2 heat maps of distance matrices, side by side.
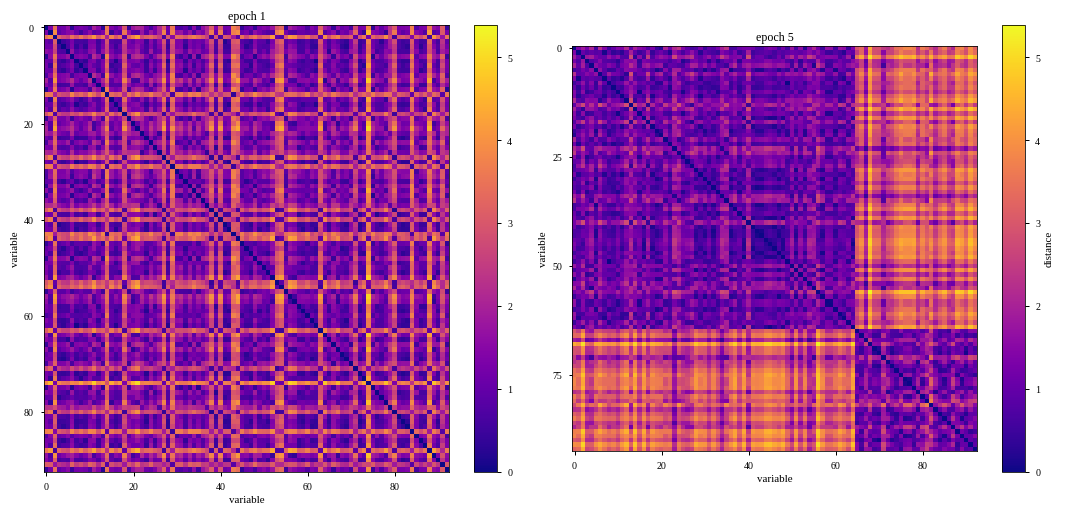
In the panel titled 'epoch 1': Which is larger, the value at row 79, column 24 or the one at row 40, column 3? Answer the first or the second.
the second
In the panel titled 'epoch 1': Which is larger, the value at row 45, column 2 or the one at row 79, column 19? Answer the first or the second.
the first
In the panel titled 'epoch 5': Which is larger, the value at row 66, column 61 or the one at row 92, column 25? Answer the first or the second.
the first
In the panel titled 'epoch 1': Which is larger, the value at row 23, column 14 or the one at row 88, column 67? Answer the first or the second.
the second
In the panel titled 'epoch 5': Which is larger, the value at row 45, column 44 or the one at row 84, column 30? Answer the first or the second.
the second
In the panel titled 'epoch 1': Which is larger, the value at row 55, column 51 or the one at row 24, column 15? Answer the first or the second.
the second
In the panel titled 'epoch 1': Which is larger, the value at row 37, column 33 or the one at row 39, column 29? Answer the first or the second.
the second
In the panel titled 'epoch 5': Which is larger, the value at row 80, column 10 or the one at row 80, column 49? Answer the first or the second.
the second
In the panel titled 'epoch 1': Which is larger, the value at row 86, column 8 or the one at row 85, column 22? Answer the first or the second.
the second
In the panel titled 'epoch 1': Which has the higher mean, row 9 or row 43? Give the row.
43
